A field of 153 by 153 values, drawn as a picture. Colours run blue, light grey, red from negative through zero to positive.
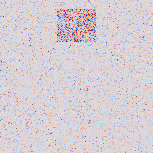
The top middle is the roughest part. There is no overall slope. The halves do not mirror each other. An odd patch, rougher than its surroundings, sits in the top middle. No row or column stands out. The texture is fine-grained noise. Overall the values sit about 50% of the way up the scale. No regular stripes run through it.
